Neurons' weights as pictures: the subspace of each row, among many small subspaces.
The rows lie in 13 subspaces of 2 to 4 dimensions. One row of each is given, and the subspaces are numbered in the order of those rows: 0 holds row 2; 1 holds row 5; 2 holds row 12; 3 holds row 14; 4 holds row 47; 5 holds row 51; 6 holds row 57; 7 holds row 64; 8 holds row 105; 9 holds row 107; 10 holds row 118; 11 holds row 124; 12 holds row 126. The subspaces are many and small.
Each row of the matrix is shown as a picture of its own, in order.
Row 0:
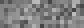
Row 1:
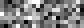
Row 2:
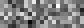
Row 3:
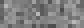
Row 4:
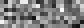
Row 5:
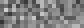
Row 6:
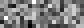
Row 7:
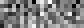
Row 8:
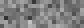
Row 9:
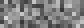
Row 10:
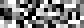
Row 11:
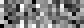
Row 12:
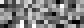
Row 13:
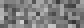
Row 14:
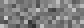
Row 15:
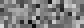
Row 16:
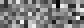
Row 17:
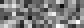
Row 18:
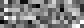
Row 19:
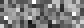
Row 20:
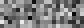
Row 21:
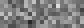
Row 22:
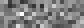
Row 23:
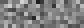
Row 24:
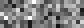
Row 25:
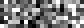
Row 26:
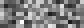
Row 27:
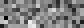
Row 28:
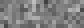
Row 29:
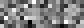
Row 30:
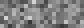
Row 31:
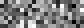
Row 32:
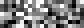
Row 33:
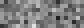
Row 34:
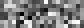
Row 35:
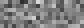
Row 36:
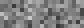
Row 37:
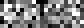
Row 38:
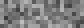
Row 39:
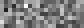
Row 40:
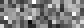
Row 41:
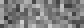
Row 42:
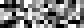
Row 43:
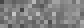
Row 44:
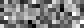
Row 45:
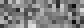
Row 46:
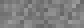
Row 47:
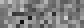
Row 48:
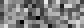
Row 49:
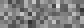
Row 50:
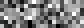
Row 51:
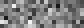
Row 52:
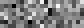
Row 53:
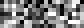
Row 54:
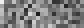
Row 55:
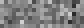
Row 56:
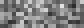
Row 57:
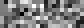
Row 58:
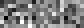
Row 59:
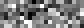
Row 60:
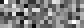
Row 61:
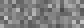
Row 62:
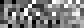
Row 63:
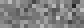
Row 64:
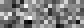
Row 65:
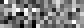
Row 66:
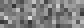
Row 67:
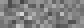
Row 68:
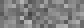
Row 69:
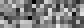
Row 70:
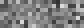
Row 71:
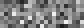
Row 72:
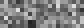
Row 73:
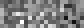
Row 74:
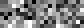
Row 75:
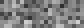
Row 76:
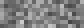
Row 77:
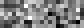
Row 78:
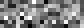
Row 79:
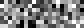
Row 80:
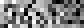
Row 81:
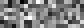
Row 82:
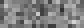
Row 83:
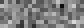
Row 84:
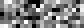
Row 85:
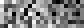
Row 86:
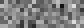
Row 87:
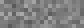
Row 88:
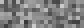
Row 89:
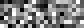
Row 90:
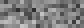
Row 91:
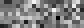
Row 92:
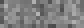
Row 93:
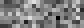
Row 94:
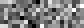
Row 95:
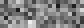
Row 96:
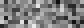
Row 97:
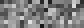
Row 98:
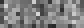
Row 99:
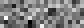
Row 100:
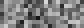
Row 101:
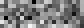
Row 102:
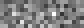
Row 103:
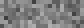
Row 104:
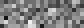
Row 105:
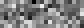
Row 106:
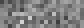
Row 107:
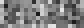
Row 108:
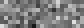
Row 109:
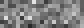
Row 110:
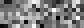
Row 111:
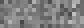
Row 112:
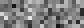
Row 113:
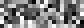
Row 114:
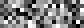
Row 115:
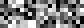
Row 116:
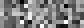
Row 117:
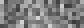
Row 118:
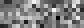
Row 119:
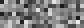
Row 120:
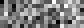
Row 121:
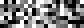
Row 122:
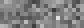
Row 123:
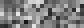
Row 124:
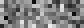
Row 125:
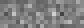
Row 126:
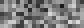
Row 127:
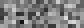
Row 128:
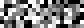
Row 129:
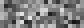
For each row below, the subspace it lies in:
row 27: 3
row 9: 6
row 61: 12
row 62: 8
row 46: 3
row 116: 8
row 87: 0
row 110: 10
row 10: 1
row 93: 10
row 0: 5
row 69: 5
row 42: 2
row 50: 11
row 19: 11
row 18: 1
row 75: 7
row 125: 8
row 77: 10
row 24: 3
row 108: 10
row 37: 1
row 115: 7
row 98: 9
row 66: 5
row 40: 11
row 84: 3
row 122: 10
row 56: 12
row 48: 6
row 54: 8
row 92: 9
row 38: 6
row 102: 4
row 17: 2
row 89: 4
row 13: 4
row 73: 4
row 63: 10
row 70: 0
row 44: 1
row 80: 8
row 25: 3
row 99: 3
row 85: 8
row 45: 10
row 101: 9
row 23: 1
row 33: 10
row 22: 6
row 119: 0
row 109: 9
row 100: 6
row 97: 5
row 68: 8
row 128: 4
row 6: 4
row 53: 3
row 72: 7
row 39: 1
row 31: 2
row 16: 0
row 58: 4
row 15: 1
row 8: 11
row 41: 6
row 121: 12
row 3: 9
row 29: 4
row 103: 11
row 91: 10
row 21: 0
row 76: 11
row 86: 2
